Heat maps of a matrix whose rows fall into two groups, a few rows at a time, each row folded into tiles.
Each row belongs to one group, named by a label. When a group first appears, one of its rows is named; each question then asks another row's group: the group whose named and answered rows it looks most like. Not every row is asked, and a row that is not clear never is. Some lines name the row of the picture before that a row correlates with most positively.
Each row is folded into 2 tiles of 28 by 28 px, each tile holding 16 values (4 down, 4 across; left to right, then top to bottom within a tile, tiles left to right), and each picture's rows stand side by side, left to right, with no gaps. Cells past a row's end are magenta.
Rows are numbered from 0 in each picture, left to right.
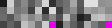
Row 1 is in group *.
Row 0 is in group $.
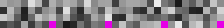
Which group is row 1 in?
*
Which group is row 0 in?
*
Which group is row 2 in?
$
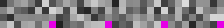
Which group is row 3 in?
*
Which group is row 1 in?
$
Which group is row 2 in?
$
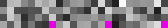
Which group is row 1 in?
$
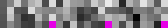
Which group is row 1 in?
*
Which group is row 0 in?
*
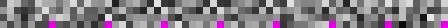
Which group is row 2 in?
$
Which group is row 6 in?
*
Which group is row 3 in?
$
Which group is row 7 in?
*
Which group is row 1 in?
*
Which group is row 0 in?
*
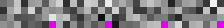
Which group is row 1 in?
*
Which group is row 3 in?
$
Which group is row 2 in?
$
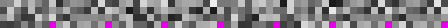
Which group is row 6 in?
$
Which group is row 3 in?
$
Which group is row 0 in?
*
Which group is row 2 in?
*
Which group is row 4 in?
*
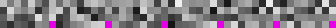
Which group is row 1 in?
$
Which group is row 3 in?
$
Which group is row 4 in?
$
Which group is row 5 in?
$
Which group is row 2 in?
*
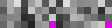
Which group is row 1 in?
$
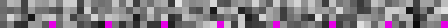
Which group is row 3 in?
$
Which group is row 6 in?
$
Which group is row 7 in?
*
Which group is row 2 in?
*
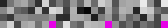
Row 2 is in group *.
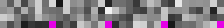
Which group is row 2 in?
$
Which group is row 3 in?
$
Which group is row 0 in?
*
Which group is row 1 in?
$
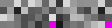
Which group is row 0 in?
*
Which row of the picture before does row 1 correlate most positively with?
3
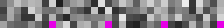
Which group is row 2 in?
*
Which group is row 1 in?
$
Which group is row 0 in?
*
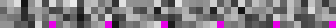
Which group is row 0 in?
*
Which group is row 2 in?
$
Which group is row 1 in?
*
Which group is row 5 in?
*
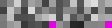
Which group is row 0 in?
*
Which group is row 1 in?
*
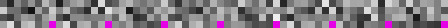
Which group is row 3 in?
$
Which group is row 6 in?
*
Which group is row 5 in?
$
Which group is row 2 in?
*
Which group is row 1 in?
$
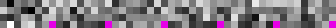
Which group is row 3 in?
*
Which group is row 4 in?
*
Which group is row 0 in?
$
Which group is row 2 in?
$
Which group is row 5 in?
*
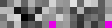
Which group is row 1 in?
*
